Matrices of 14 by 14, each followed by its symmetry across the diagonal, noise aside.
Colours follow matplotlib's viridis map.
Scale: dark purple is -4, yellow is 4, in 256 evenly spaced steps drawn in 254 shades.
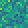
symmetric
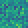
neither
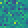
neither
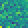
neither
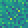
symmetric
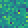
neither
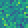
neither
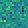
neither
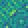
symmetric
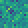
symmetric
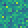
symmetric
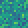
symmetric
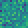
symmetric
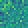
symmetric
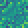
symmetric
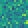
neither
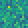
neither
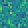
neither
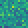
neither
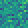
neither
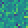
neither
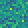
neither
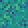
symmetric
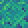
symmetric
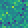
symmetric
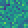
symmetric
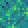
symmetric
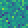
neither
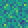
symmetric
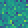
neither
